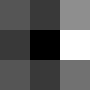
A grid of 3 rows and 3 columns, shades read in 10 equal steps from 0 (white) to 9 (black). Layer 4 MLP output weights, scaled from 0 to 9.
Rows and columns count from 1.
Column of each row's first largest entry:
2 2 2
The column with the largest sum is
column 2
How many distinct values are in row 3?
3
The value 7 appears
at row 1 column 2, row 2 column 1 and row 3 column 2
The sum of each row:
17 16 18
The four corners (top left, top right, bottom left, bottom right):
6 4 6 5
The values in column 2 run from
7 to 9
